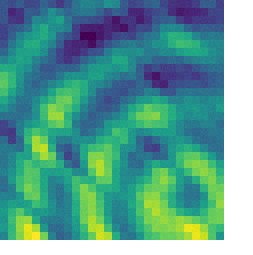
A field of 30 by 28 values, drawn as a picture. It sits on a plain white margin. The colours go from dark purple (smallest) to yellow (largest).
Average level on the scale: 50%. Ninth with the highest average: bottom right. Ninth with the lowest average: top middle. Rings: centred on the bottom right. Odd rows or columns: none. Slope: up to the bottom.
